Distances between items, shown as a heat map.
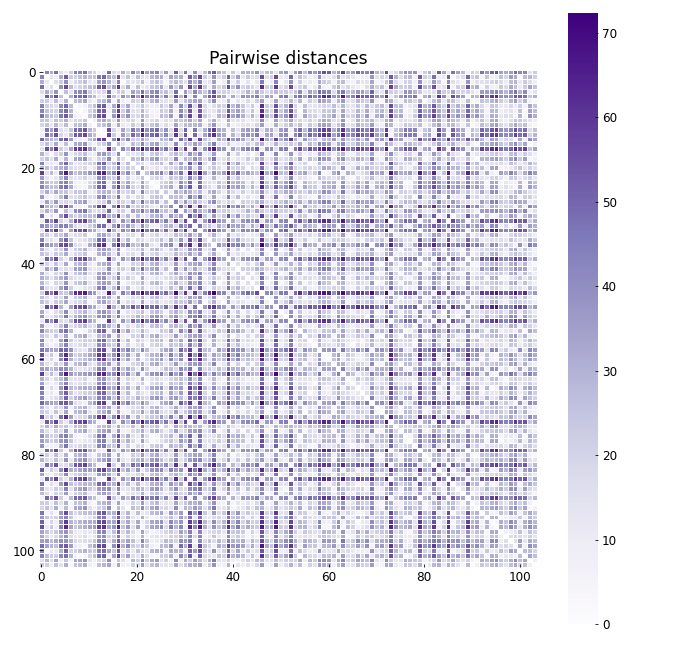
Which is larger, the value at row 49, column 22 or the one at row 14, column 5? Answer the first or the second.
the second
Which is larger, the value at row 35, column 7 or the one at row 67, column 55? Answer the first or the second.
the second
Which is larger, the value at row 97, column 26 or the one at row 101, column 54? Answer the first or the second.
the first
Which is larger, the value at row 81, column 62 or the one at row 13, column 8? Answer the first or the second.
the second
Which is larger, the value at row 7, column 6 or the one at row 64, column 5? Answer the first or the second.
the second
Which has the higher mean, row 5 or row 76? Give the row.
5
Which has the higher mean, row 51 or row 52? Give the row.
52
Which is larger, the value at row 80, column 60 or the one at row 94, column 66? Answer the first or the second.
the first
